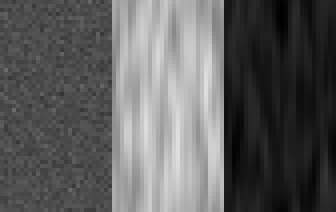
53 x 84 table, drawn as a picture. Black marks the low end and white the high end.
The table splits into one row of 3 panels. Panel 1,1: low, fine-grained, faint in contrast. Panel 1,2: high, streaked downward. Panel 1,3: very low, streaked downward, faint in contrast.
